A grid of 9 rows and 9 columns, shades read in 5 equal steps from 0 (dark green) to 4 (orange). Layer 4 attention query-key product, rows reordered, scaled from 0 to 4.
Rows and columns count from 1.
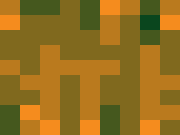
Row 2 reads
4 2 2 2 1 3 2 0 4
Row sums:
19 20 18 20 24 23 21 22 23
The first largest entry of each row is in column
6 1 6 3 1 2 3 2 3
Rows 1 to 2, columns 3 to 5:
1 2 1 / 2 2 1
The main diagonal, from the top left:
3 2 2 2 3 2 2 3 2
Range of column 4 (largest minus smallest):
1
